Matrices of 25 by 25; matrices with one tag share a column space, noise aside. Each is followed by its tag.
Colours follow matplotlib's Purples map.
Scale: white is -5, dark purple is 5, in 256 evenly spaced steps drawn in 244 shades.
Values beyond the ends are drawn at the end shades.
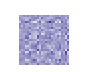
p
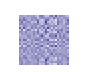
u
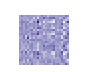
p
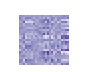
p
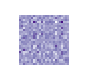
p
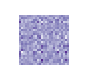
p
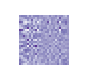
u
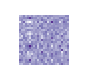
p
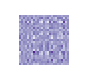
p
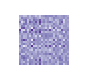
u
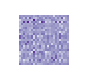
p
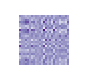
u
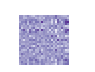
u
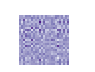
u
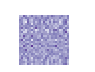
u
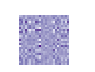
u
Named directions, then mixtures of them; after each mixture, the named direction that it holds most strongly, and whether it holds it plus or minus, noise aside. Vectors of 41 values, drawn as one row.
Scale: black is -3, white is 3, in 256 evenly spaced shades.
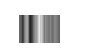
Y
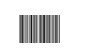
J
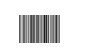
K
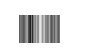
Y, plus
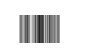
Y, minus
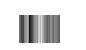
Y, plus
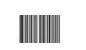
J, plus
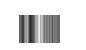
Y, plus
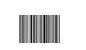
J, plus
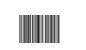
J, minus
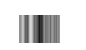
Y, minus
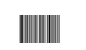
K, minus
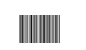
J, plus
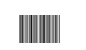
J, plus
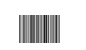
K, plus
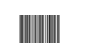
K, minus
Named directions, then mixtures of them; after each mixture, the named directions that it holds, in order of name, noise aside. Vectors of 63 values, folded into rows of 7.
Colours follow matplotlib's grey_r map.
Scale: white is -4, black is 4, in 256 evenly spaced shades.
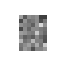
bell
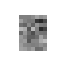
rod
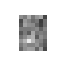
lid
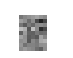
rod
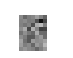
bell, rod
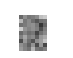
bell, rod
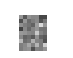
bell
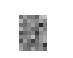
bell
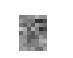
rod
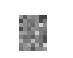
bell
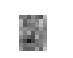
lid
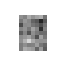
lid, rod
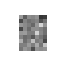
bell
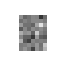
bell, lid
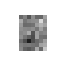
lid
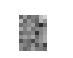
bell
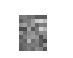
rod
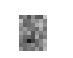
lid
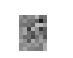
bell, rod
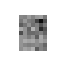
lid, rod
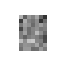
bell, lid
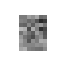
bell, rod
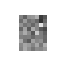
bell, rod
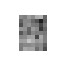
lid, rod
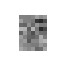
rod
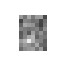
lid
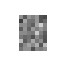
bell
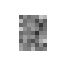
bell, rod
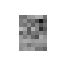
lid, rod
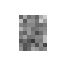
bell, lid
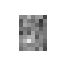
lid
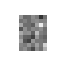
bell, lid
